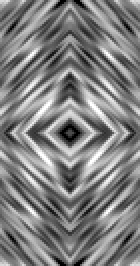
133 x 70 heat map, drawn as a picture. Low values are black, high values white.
Its left and right halves mirror each other, and so do its top and bottom. No seam splits the table. Overall the values sit about 50% of the way up the scale.
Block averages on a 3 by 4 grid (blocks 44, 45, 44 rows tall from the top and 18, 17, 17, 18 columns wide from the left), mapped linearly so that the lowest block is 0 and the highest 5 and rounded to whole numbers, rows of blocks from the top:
2002 / 4554 / 2002
